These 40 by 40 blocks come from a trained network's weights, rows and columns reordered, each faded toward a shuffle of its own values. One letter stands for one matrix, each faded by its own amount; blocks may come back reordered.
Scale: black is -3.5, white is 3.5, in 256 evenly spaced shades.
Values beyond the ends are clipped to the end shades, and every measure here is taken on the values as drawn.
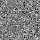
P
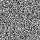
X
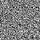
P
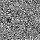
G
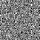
G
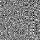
G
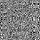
G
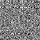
P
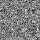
G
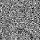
G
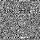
P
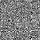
P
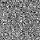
P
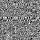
P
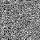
G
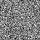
X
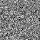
P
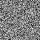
X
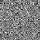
P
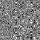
G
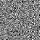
G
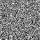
X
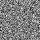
X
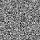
P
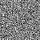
X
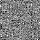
P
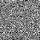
P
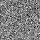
X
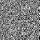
G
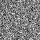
X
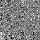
G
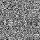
P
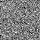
X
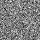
X
